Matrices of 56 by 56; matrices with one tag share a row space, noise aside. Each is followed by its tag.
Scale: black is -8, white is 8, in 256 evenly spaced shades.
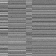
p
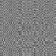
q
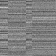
p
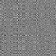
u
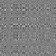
u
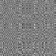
q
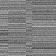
p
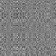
u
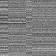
p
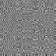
q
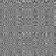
q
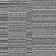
p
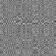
q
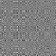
u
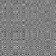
u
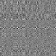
u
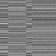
p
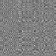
q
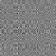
u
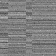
p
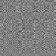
q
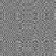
q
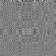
q
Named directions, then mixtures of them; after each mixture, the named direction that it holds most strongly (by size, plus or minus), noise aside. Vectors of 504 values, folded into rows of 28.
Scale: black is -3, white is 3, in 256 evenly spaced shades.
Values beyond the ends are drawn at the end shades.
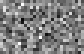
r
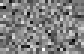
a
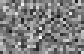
r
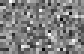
a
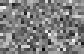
a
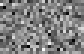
a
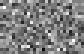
a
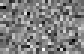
a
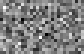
r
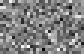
a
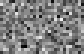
r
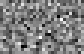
r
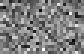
a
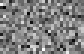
a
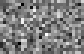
r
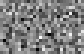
r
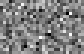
r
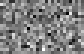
a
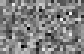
r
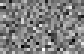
a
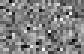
a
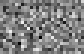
r
